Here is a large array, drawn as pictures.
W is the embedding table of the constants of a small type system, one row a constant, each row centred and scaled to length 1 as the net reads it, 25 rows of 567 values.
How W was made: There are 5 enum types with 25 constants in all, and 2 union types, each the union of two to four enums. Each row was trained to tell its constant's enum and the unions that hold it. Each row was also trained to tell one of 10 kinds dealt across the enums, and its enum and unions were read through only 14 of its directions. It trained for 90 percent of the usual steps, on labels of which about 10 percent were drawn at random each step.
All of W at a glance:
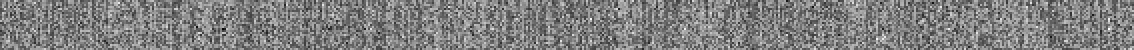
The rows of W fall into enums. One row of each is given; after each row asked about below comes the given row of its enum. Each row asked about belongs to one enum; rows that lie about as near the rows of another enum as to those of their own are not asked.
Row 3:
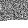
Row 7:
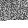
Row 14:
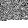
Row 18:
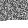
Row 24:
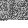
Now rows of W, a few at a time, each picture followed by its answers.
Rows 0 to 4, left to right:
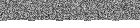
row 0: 3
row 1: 3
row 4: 24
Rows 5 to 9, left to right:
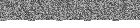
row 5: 7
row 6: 14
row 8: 14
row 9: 24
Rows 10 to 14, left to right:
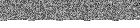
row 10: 18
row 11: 18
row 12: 7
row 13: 7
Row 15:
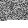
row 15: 24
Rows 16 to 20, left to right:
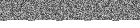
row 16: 7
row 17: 3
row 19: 18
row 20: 18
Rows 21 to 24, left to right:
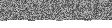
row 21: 18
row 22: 3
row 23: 7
